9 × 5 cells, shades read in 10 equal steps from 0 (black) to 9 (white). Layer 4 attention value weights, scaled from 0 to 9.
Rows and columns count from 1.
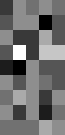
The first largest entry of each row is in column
2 2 4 2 3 1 2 1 4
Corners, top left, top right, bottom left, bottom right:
2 4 4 5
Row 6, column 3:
5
